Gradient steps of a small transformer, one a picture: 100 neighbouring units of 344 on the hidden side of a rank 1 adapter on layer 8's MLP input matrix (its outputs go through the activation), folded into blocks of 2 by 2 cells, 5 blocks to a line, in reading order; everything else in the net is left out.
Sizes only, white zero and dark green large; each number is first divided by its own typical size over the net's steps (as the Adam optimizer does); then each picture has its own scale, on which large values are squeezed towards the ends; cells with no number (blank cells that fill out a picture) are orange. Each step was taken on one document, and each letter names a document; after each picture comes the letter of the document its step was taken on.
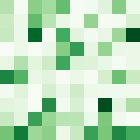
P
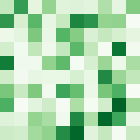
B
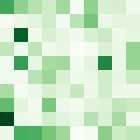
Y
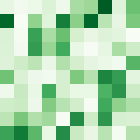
B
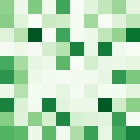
P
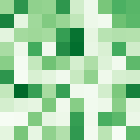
B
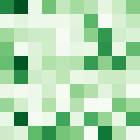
Y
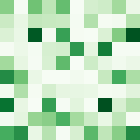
P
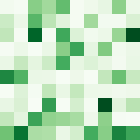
P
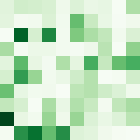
Y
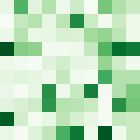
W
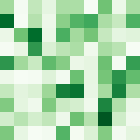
B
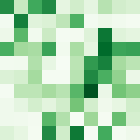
W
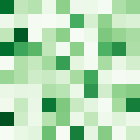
W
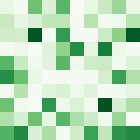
P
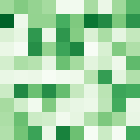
B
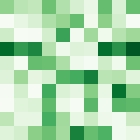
W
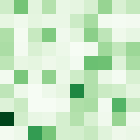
Y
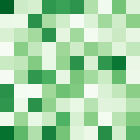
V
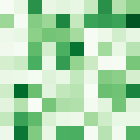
B
